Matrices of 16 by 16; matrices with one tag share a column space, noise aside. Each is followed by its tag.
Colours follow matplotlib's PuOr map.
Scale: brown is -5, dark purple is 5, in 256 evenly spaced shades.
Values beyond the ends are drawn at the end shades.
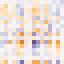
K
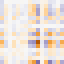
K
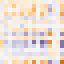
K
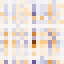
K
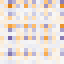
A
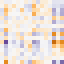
K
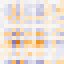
K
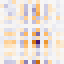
K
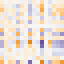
K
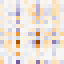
K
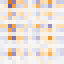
A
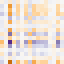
K
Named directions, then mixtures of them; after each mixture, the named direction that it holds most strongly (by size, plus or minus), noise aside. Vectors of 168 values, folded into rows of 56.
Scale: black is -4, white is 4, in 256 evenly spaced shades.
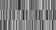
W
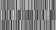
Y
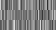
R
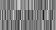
Y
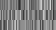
W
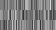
W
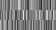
W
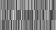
Y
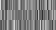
R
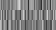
W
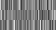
R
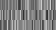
W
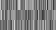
R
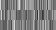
R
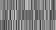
Y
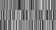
W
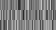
W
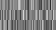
W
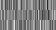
R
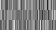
R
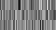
W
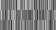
Y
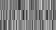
W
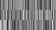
W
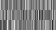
R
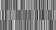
R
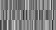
W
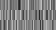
W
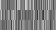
Y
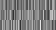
Y
